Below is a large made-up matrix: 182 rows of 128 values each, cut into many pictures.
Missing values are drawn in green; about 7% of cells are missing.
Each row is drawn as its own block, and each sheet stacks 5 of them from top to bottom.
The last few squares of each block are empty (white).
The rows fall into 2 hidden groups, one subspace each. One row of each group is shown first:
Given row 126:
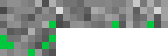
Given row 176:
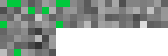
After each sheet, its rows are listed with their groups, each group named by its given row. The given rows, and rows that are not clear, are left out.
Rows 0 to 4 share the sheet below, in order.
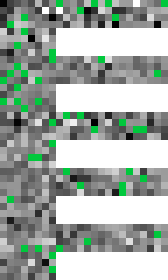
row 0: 126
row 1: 126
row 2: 126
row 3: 126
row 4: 126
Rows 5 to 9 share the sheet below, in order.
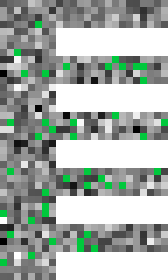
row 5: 176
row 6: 126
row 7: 126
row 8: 176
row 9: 126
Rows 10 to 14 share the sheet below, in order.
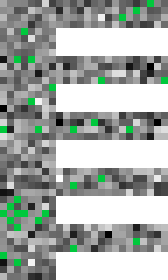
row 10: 126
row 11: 176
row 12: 126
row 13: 126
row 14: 126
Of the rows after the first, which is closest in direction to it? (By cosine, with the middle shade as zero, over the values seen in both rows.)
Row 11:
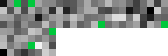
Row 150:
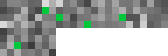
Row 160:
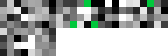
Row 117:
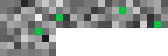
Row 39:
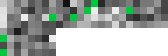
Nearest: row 160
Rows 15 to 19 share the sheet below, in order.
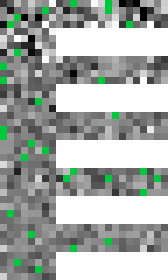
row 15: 176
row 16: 176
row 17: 176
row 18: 126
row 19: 176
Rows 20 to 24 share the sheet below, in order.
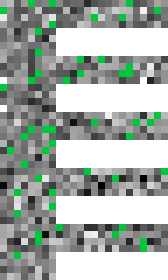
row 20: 126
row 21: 176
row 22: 126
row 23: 126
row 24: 126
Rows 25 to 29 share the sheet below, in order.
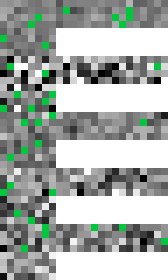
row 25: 126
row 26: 126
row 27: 176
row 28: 126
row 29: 176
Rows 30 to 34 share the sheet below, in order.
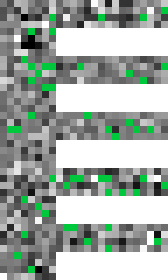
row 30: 176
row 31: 126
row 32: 176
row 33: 126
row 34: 176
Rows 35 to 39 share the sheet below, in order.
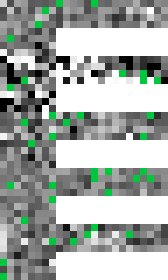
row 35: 176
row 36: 176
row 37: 176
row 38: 176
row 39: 126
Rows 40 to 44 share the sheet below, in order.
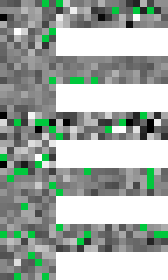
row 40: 126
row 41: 176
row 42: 176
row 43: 176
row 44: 176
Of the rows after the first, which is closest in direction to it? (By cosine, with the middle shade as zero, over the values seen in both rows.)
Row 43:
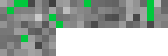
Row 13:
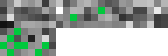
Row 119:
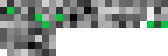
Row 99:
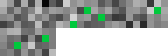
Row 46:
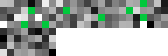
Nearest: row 46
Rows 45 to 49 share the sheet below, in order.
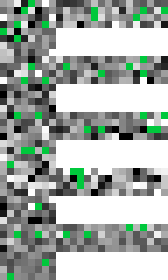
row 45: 126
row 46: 176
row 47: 176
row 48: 126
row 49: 126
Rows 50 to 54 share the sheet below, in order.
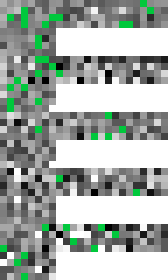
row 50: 126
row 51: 126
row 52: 126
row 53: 126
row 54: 126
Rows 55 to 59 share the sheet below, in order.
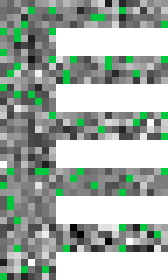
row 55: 176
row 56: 176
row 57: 176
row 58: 176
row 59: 126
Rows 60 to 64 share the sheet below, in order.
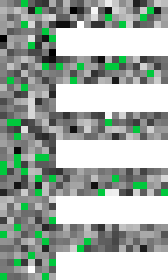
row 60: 126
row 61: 176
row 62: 176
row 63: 176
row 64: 176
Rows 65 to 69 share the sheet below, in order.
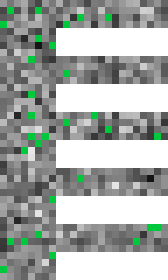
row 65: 176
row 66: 176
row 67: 176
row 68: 176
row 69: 126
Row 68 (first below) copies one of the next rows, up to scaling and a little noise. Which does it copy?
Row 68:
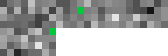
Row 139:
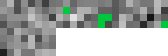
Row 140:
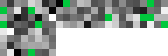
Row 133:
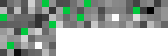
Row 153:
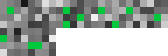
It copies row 133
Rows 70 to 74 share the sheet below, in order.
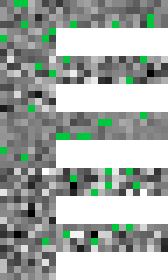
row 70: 176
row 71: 176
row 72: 126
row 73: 176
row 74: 126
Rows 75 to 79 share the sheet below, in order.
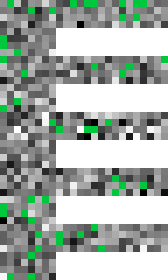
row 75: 126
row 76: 176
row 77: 126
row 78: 176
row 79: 176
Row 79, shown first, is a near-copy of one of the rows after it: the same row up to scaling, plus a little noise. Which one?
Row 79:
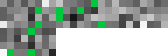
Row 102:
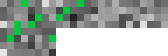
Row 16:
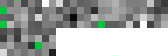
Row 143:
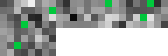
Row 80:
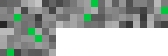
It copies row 102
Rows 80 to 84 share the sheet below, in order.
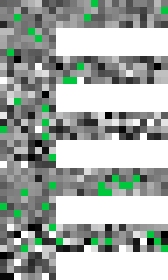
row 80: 176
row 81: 126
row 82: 176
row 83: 126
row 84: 176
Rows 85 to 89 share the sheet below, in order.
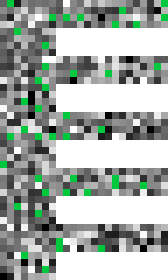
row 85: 126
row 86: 176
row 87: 176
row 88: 176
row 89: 176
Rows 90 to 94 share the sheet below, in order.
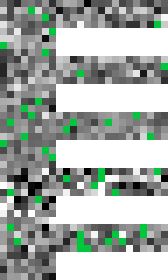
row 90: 126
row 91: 126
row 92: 176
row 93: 126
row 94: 126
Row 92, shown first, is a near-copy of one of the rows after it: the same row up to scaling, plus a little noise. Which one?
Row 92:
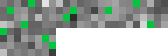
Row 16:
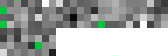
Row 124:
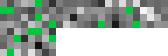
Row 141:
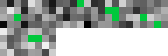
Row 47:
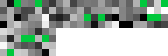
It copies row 16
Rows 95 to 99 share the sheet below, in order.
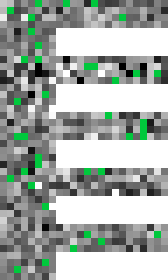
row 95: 126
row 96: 126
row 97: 176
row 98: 176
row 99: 176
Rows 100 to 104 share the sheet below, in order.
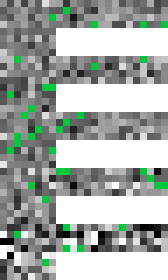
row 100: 176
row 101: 126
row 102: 176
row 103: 176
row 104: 126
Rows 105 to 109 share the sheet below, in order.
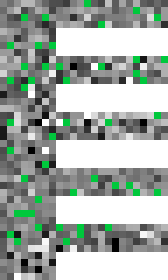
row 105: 176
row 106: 126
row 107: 126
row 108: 126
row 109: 176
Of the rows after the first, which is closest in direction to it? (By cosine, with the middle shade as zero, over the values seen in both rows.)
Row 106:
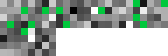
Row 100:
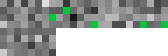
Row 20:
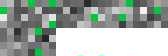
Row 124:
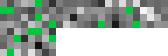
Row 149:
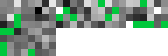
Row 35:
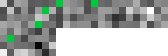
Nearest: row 20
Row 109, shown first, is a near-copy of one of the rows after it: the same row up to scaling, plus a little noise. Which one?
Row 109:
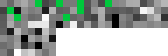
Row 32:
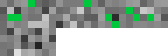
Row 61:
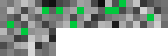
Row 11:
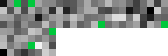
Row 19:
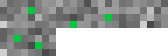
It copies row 32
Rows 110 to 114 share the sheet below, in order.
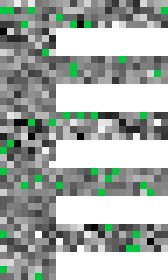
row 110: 126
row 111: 176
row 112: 126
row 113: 176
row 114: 126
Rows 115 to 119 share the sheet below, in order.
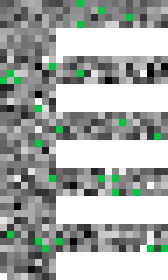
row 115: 176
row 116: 176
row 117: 176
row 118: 176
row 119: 176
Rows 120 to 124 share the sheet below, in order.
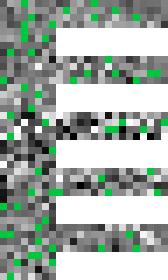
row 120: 176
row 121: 126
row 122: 176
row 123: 126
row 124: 176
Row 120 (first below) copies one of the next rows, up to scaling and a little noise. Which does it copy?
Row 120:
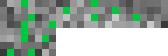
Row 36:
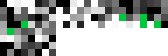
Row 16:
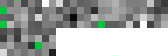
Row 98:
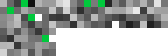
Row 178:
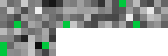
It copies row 36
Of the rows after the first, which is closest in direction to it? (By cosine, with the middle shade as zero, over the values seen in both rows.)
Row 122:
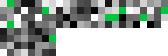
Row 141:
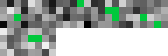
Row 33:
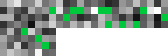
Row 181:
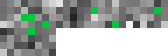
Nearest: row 181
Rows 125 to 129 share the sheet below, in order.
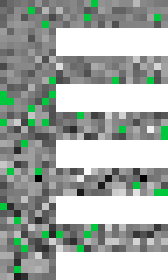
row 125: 126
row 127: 176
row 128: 126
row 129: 176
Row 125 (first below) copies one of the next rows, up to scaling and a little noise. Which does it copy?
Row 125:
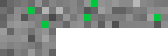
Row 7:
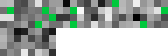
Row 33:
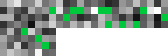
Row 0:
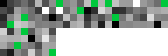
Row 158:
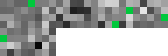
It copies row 0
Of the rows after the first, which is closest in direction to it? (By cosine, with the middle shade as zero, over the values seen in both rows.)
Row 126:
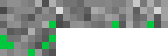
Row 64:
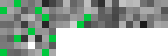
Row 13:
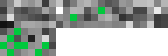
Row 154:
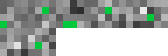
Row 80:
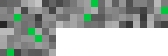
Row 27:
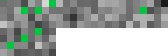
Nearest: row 13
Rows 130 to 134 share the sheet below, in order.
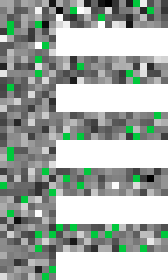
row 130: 126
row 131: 126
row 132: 126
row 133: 176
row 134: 176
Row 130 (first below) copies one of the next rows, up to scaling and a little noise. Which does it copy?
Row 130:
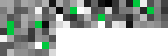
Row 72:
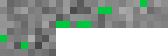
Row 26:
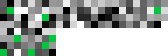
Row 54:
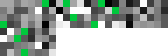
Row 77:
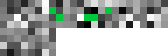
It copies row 54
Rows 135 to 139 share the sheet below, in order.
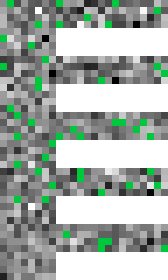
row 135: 126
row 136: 126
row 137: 176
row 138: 126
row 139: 176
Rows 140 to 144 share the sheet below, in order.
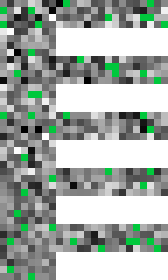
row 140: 176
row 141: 176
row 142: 176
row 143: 176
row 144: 126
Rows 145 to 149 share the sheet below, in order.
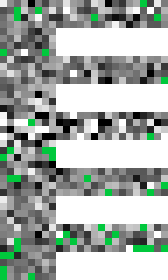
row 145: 176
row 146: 176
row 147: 126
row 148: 176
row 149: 126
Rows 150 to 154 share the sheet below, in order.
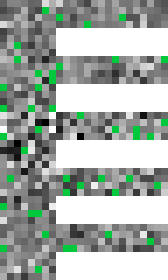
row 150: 176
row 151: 176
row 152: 126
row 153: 176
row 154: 126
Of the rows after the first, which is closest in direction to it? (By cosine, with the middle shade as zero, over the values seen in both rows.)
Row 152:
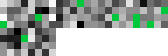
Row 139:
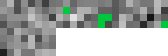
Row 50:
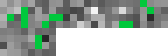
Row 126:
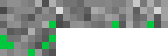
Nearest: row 126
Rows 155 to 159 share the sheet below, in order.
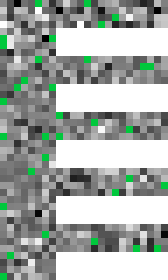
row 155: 126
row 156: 126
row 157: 126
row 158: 126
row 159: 176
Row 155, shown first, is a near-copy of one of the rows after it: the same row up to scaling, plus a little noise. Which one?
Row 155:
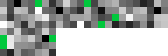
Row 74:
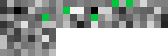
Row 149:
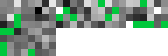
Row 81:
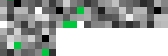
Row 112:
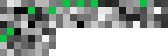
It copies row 81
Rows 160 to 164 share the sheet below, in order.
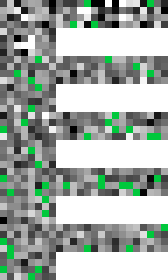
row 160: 176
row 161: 176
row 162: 176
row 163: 176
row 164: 176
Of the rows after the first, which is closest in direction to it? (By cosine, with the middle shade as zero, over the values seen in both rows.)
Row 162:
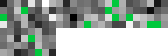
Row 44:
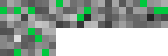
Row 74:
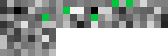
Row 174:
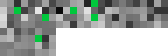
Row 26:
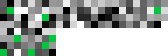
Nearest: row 174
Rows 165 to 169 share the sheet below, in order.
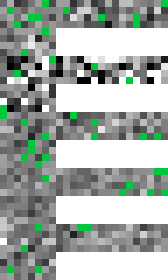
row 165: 176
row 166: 126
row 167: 126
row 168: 176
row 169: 126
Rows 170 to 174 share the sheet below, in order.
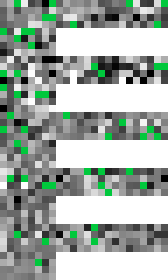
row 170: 176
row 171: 176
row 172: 126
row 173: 126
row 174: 126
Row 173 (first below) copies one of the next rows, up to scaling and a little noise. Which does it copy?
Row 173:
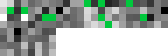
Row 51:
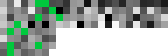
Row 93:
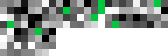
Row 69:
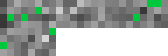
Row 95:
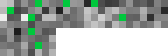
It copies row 95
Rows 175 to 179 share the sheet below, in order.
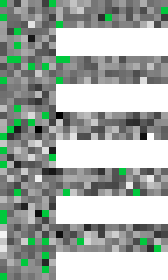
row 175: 126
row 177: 176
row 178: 176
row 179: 126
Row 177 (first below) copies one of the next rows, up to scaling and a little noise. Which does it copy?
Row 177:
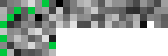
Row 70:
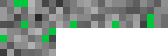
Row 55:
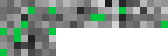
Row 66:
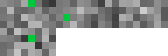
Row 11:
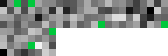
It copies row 70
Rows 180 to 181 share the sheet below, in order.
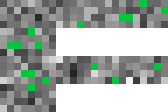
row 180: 176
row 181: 176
